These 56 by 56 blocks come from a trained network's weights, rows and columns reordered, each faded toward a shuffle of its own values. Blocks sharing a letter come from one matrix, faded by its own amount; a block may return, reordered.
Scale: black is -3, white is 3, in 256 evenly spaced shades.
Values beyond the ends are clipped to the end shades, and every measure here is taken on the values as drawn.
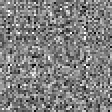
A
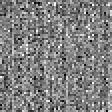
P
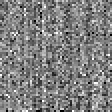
P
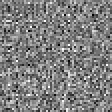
A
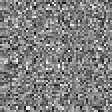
A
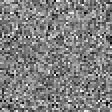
A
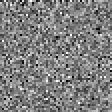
A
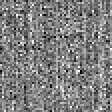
P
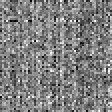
P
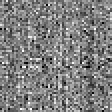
P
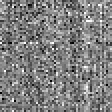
P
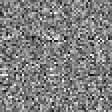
A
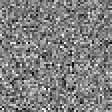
A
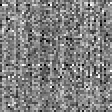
P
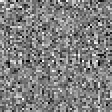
A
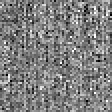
P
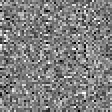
A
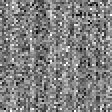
P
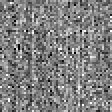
P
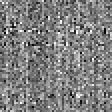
P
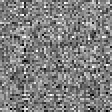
A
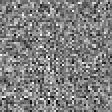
A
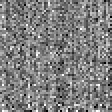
P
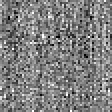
P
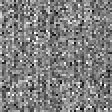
P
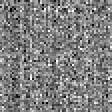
P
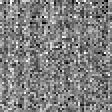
P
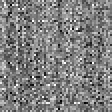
P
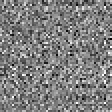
A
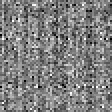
P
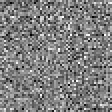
A
